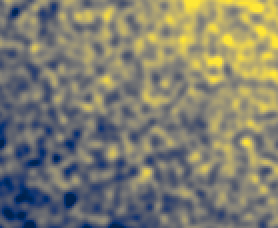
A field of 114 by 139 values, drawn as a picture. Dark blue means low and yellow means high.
Stripes: none. Grain: blotchy. Ninth with the lowest average: bottom left. Average level on the scale: 50%. Slope: up to the top right.
